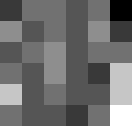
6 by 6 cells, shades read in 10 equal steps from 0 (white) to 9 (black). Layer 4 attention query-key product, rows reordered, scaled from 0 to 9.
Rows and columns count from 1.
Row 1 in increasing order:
5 5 5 6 7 9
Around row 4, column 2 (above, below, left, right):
5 6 5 4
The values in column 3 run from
4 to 6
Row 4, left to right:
5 6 4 6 7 2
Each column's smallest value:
2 5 4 6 4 0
